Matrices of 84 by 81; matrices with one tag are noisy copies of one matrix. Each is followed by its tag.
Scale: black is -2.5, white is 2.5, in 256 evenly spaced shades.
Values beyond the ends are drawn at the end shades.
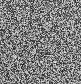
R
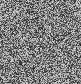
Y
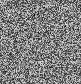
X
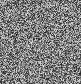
X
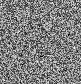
R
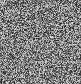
X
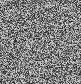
X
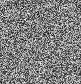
X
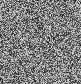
Y
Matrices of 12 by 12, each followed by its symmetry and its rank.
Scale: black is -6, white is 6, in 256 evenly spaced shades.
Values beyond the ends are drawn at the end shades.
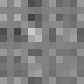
symmetric, rank two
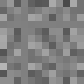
antisymmetric, rank two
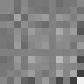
symmetric, rank two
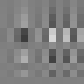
neither, rank one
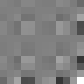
symmetric, rank one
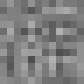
antisymmetric, rank two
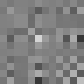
symmetric, rank two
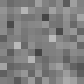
antisymmetric, full rank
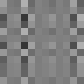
neither, rank one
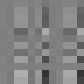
neither, rank one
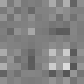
symmetric, rank two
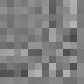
antisymmetric, rank two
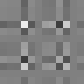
symmetric, rank one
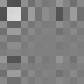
symmetric, rank one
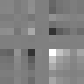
symmetric, rank one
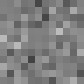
antisymmetric, full rank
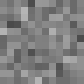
antisymmetric, full rank
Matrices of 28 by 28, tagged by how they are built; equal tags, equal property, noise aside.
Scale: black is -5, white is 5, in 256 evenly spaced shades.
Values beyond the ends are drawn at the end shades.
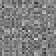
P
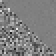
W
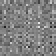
P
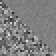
W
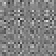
P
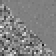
W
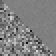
W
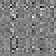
P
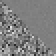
W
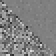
W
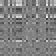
P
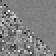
W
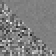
W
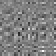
P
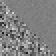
W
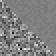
W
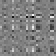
P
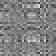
P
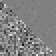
W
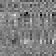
P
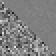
W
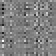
P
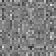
P
